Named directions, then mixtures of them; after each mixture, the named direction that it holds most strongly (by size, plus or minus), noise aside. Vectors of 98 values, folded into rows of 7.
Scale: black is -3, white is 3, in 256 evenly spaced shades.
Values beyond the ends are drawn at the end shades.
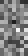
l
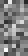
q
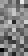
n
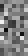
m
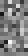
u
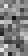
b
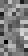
u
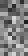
n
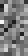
m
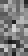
q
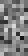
m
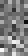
n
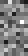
q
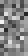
m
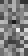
l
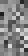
l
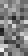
b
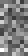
n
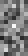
q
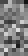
q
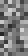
u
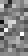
m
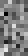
q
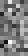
u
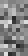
b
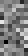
l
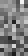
n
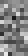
b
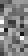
m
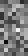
l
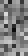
q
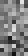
n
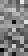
n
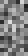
n
